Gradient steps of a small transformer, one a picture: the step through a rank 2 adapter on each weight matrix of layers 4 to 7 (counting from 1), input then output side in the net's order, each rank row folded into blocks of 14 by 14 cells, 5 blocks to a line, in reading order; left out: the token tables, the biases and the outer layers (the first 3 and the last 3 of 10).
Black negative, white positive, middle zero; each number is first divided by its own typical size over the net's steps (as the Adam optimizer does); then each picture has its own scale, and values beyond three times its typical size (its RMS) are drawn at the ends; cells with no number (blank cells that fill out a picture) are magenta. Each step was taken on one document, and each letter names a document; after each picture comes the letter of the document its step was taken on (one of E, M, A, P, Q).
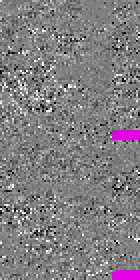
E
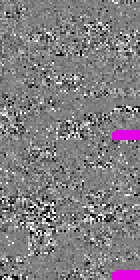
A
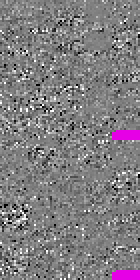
E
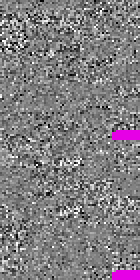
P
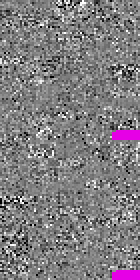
P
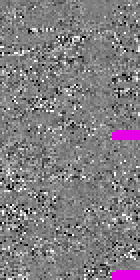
E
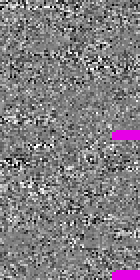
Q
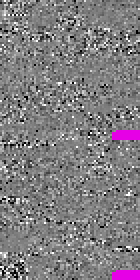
A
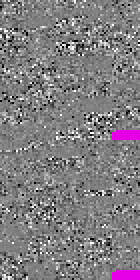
A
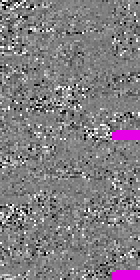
E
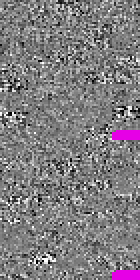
Q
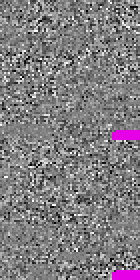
Q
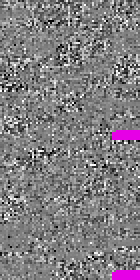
Q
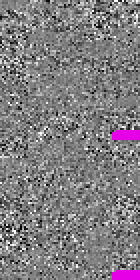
P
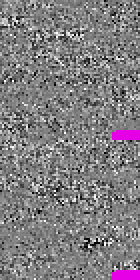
Q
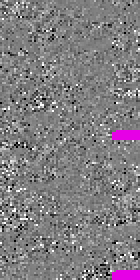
E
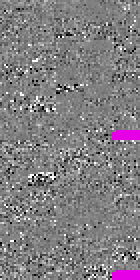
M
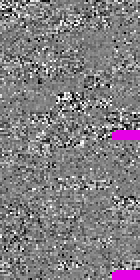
P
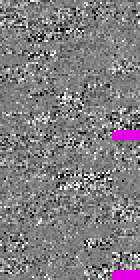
P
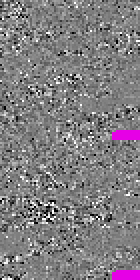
A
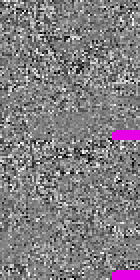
Q
